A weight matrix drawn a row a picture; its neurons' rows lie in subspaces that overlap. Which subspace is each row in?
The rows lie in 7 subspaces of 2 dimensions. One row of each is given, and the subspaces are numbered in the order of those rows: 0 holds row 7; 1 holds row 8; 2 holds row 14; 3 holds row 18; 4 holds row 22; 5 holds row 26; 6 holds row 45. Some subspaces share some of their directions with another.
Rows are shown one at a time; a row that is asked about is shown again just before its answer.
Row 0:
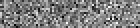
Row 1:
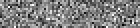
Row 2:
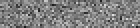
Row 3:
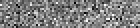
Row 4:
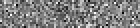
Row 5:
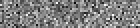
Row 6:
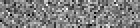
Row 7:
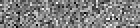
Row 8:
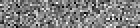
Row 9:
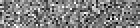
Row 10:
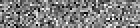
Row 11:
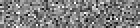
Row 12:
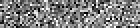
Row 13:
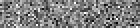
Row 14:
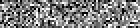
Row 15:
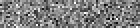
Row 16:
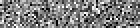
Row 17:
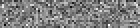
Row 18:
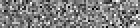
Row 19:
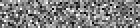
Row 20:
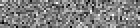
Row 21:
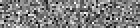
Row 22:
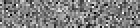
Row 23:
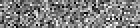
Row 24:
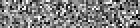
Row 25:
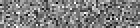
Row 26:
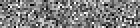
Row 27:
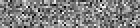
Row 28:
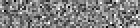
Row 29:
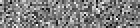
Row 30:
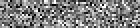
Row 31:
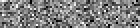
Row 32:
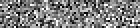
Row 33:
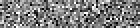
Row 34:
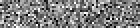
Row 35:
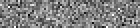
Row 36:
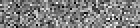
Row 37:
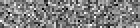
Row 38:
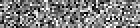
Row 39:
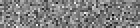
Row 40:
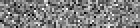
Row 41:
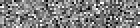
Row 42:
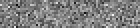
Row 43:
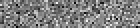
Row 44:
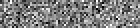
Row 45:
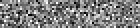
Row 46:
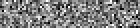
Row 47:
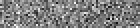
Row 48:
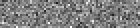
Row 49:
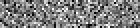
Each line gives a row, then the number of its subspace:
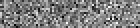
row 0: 5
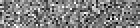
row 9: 5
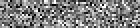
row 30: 0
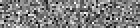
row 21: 6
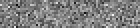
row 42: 5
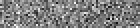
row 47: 5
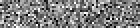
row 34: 6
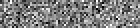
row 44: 0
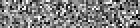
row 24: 3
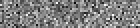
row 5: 4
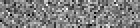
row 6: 4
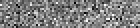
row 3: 3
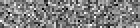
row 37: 4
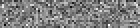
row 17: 2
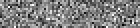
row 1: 5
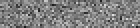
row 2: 0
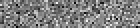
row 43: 2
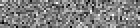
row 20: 1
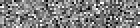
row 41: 2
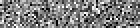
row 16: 0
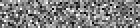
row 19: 6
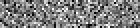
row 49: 4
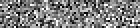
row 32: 5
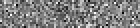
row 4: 4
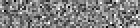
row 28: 3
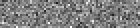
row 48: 1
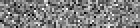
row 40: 4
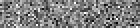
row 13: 1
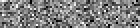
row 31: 1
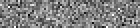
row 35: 5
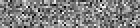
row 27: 0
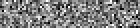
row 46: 3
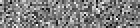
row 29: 0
